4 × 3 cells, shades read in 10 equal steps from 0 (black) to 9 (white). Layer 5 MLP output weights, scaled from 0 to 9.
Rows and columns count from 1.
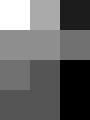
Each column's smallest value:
3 3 0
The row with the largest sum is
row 1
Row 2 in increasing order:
4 5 5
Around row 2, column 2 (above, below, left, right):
6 3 5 4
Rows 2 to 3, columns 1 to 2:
5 5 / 4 3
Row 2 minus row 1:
-4 -1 3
